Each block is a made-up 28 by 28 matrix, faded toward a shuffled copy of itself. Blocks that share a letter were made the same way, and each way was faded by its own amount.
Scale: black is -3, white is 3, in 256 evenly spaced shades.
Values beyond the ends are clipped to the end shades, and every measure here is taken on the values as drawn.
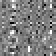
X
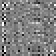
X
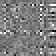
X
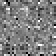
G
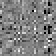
X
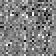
G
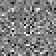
G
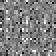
G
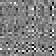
X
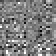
G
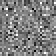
G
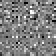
G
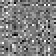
G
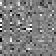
X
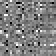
X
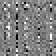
X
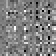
X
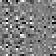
X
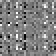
X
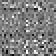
G
